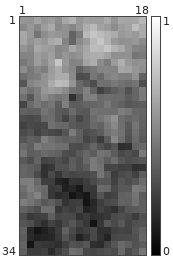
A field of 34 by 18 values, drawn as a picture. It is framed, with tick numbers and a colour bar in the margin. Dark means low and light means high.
There is an overall slope up to the top. Overall the values sit about 40% of the way up the scale. The ninth with the lowest average is the bottom middle. The texture is blotchy.
